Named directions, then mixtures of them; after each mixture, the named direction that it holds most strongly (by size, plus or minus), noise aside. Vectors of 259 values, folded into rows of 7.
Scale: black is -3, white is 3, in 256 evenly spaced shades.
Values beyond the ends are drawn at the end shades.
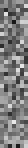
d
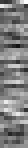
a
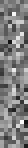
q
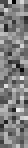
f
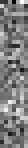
f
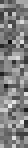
q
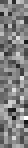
f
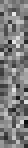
q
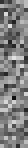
d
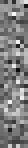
d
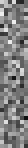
f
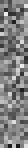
d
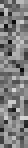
f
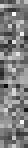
q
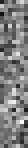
q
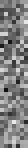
d
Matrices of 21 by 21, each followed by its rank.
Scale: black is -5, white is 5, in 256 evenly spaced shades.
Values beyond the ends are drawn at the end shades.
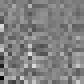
three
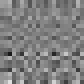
two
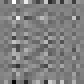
two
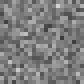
full rank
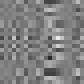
two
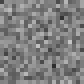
full rank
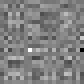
three
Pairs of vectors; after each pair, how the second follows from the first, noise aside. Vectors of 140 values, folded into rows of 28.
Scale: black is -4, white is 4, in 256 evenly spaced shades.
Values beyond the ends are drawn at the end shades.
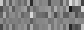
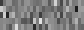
shuffled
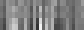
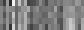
wrapped around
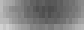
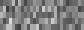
shuffled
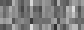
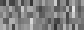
sign-scrambled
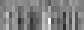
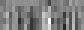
copied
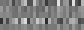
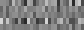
negated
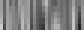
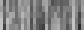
copied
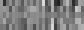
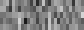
shuffled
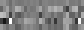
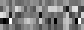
scaled up
